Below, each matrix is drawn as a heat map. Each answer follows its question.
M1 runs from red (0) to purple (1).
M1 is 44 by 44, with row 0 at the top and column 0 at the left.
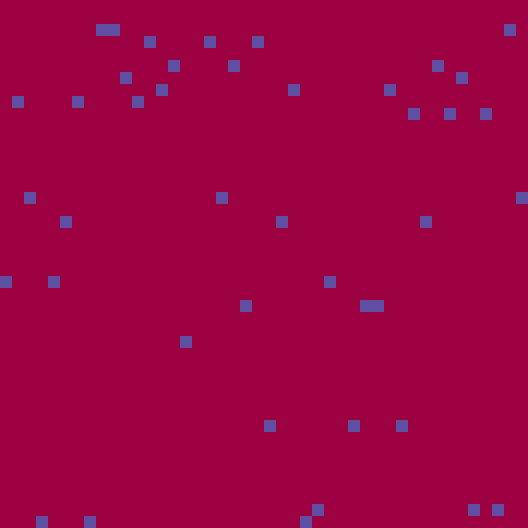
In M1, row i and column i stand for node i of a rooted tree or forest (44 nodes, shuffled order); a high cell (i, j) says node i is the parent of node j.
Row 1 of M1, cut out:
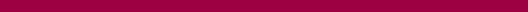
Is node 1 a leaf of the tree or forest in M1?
yes
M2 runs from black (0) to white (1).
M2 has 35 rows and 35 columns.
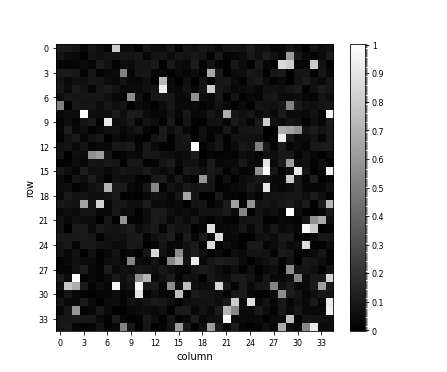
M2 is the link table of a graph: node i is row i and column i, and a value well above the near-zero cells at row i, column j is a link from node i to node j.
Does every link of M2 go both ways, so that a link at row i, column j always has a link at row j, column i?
yes
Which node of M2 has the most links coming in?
node 29
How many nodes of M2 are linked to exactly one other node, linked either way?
7
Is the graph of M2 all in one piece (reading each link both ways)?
yes
